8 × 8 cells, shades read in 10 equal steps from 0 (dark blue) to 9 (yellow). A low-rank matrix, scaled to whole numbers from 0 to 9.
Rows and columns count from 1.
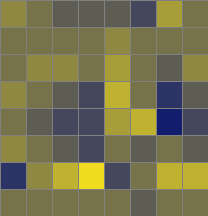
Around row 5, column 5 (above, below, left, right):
7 4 2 7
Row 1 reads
5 4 3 3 3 2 6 4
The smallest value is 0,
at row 5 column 7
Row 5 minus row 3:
0 -2 -3 -2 0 3 -3 -3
